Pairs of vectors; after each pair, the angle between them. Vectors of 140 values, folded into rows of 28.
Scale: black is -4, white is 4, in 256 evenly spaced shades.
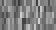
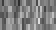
nearly parallel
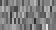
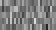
nearly opposite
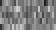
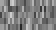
partly opposed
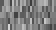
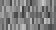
nearly parallel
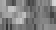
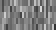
orthogonal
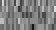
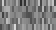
partly aligned
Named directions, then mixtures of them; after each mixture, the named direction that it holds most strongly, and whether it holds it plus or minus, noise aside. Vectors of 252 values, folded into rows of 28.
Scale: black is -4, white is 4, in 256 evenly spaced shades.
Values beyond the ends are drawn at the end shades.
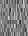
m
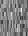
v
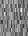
v, plus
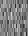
v, plus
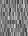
m, plus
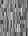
v, plus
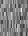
v, plus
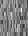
v, plus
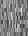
v, plus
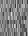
m, plus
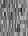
v, minus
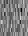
v, minus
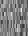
v, plus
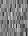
v, plus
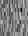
v, minus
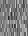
m, minus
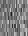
v, minus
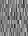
m, minus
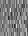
m, minus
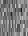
v, minus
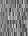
m, plus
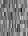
v, minus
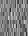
m, plus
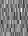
m, minus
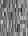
v, minus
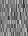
m, minus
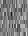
v, minus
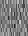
m, minus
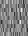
m, minus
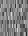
v, plus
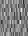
m, minus
